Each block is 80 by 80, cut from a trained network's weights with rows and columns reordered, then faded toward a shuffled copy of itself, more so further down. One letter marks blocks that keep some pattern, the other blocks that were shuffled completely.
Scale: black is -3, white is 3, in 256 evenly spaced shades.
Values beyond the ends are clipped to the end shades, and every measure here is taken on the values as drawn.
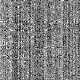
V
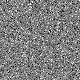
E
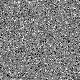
E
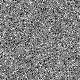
E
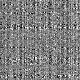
V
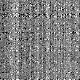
V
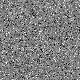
E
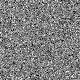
E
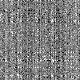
V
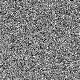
E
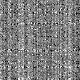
V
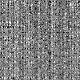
V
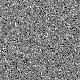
E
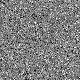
E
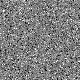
E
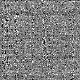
V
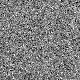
E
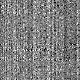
V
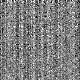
V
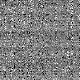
V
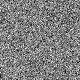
E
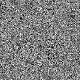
V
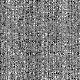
V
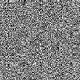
V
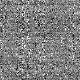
V
